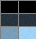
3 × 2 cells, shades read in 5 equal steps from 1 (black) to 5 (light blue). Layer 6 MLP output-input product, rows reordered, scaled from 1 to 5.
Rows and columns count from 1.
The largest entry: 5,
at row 3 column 2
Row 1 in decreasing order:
1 1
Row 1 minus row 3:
-3 -4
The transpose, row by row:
1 2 4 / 1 2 5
